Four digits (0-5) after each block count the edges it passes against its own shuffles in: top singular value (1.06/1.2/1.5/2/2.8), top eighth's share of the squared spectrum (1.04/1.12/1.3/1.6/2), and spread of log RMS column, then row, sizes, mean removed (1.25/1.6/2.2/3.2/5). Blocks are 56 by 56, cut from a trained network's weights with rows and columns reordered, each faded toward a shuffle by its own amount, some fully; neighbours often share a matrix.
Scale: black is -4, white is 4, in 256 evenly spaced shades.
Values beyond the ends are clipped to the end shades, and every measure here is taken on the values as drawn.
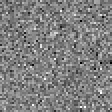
0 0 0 0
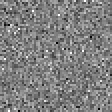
0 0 0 0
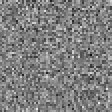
3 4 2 2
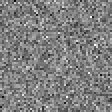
1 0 0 0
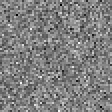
0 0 0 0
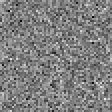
1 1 0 0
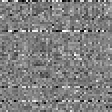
4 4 0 3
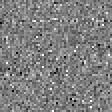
2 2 0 1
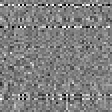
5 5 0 3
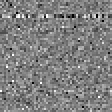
3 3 0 2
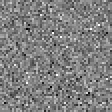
1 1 0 0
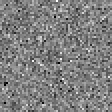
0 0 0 0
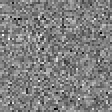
3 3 1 1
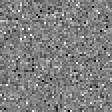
0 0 0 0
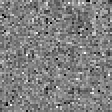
3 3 1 1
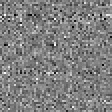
3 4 1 2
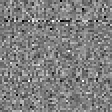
3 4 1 2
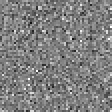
3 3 1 2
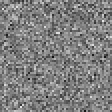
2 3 0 0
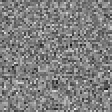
3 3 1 1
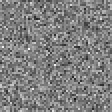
0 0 0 0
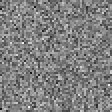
1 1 0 0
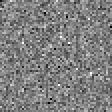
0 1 0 0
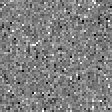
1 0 0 0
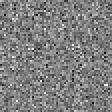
3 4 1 2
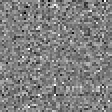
3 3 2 1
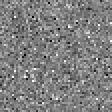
1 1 0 0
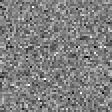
2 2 0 1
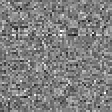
3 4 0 2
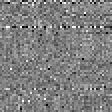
4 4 1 2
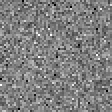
1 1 0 0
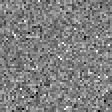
2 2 0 1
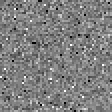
1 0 0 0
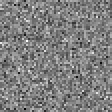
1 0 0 0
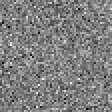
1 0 0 0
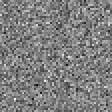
1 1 0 0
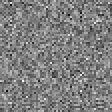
3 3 1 0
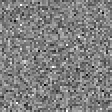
1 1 0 0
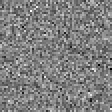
0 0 0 0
